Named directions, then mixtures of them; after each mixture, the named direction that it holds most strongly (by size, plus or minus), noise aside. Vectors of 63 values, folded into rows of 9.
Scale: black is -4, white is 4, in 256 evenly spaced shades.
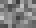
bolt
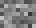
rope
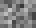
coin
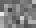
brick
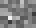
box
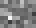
box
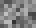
coin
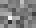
box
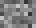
rope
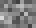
rope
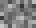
bolt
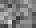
coin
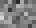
bolt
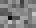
box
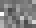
brick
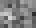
coin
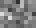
box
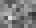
coin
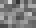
bolt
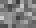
bolt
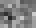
coin
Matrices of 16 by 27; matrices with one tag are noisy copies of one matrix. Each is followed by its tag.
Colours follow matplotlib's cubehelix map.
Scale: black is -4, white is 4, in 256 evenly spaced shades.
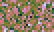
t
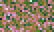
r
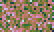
r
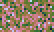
r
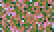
r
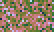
r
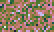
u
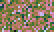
u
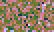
t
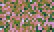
r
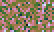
t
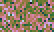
r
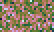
r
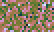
t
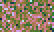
r
